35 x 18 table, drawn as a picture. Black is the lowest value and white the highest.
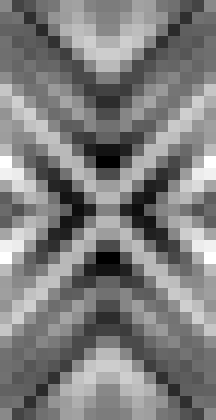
Its left and right halves mirror each other, and so do its top and bottom. On average the colour sits 50% of the way up the scale. The ninth with the lowest average is the centre. No overall slope runs across the table.
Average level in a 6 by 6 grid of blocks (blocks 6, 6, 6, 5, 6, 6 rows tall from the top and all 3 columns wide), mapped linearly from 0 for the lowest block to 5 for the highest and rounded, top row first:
014410 / 430034 / 410014 / 511115 / 430034 / 014410
